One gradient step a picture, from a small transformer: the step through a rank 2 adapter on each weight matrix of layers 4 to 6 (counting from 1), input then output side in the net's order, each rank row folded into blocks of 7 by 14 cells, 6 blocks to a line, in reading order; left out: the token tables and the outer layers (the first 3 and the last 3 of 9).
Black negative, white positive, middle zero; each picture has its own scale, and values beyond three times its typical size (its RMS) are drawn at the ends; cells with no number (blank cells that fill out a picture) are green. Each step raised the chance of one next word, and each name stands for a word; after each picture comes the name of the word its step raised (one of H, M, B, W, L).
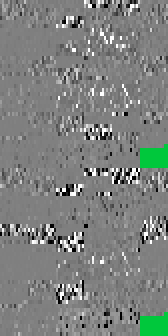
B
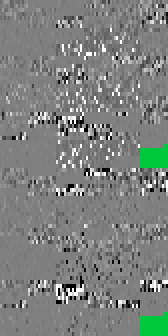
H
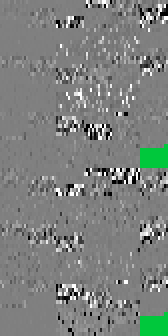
B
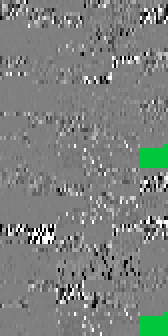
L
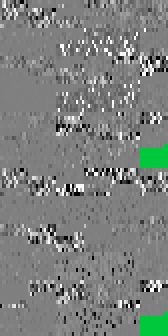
H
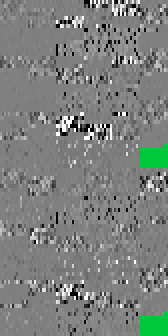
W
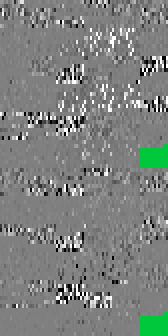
H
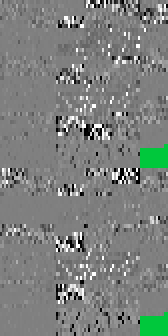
B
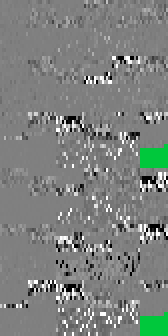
L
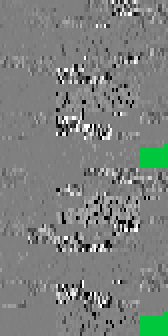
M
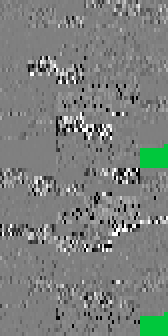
M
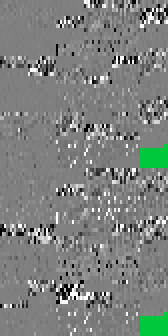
L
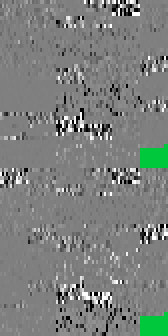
W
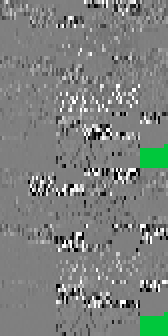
B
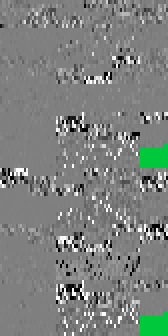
L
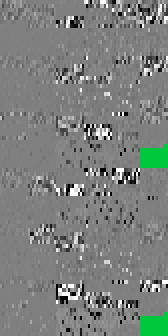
B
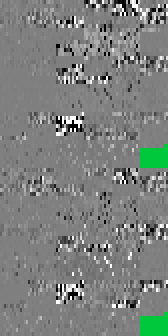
W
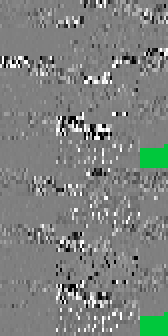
L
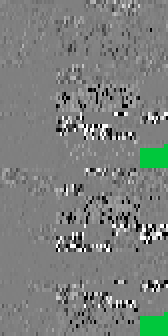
M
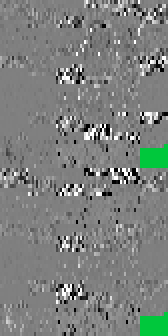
B
